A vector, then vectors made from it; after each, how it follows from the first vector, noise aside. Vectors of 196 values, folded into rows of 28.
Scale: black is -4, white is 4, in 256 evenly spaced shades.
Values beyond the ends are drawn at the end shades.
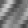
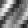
scaled up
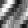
scaled up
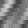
copied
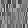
sign-scrambled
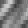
copied
